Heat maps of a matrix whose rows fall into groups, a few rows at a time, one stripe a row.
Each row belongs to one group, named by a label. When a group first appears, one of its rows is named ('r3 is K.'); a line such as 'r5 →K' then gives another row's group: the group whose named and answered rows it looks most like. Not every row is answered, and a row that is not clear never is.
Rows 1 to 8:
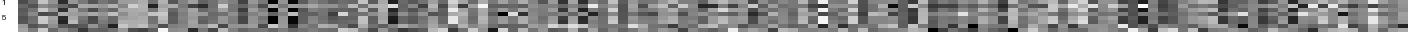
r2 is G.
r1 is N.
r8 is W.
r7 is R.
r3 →N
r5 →N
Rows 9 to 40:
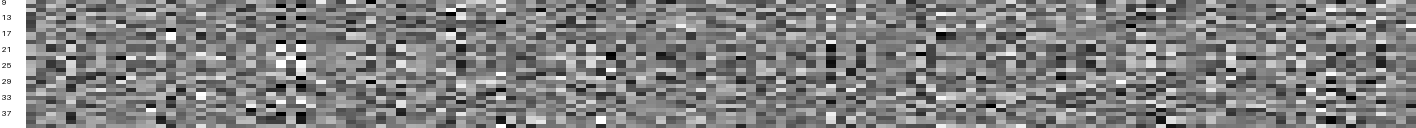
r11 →W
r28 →R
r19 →N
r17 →W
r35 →R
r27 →W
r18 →W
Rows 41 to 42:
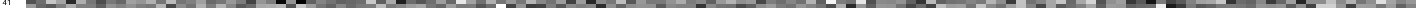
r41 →N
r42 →W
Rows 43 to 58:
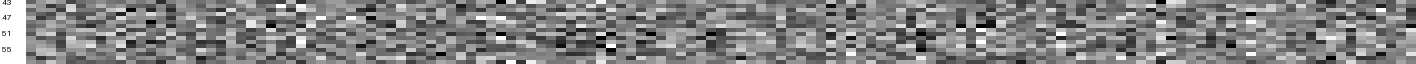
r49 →R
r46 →R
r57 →G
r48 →R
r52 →W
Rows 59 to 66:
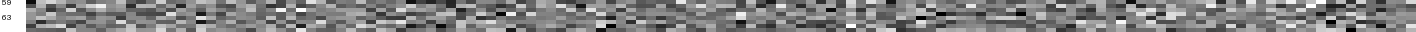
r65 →R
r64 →G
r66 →W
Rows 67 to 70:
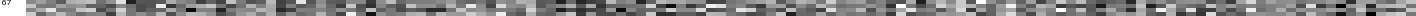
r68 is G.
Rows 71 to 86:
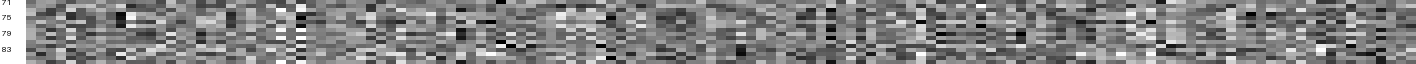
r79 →W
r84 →G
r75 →R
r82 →W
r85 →R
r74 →R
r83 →R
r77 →R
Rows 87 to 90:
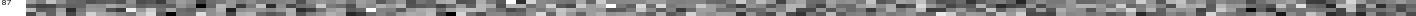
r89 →R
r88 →G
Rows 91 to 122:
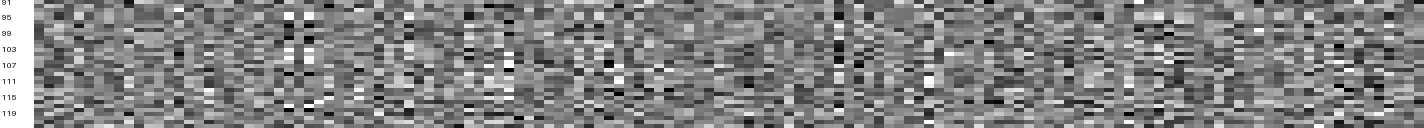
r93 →W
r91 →R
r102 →G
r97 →N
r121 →G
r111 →G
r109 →N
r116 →R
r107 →G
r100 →N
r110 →G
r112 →G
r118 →N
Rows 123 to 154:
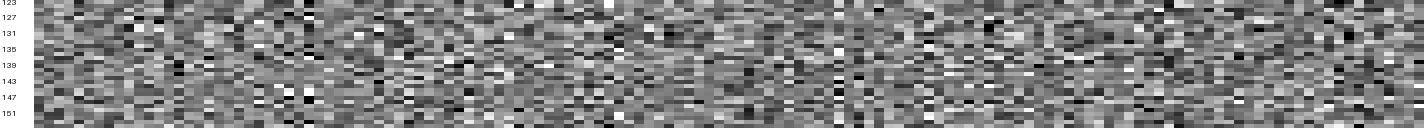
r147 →N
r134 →R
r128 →R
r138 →R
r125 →G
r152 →G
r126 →N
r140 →G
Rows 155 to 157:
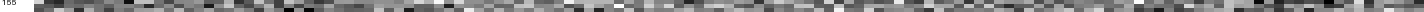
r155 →R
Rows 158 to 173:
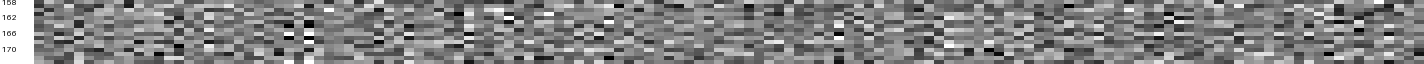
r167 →N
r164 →N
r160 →G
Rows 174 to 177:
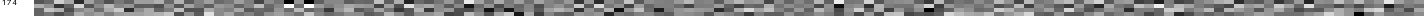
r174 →N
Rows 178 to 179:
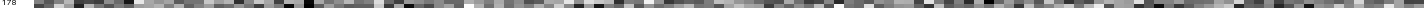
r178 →R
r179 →N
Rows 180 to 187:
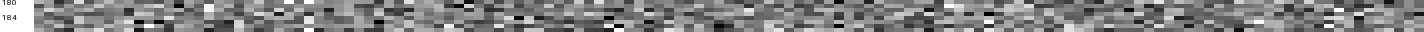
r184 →W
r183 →R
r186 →G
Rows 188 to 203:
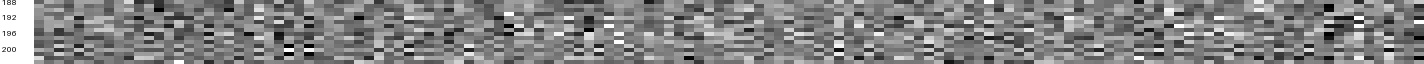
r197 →R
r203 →W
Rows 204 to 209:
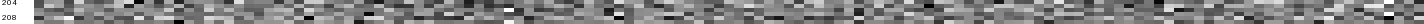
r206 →W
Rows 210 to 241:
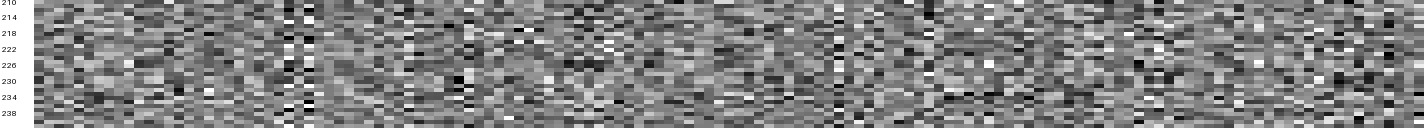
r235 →R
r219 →N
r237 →N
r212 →N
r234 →W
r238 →R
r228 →G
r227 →N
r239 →W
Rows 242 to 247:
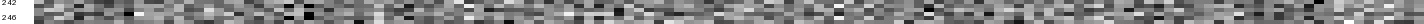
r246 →N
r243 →N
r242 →W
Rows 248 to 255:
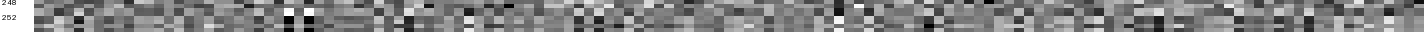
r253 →N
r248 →R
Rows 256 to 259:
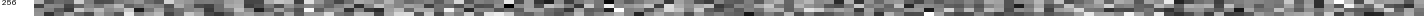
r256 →W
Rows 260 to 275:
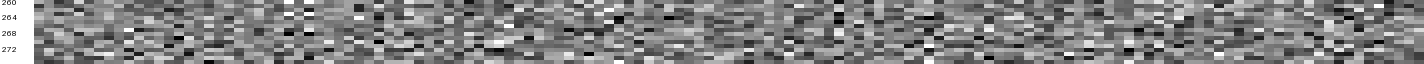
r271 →G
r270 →G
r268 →N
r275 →G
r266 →W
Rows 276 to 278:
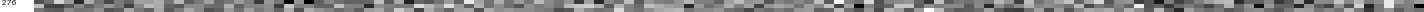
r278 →G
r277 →R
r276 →N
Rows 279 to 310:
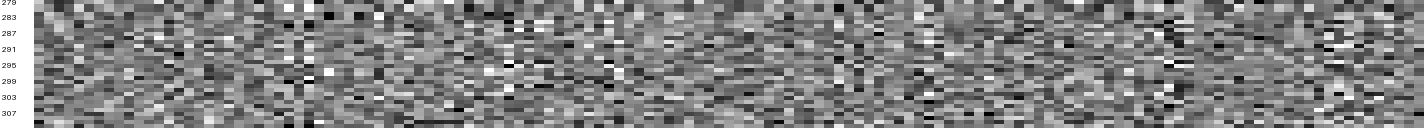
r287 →G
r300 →W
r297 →G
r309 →R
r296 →G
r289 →G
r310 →N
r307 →R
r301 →W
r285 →N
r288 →R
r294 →W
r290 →W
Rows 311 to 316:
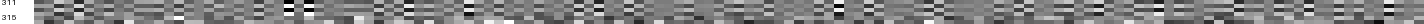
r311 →N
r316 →G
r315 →W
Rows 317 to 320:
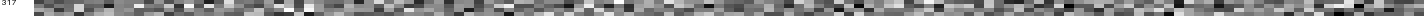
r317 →G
